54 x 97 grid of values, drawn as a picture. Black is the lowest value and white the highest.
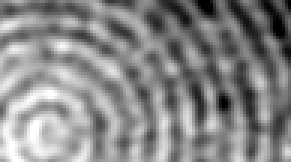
The histogram is bell-shaped. Rings spread out from the bottom left. The field climbs toward the bottom left. The halves do not mirror each other. The ninth with the highest average is the bottom left. The ninth with the lowest average is the top right.
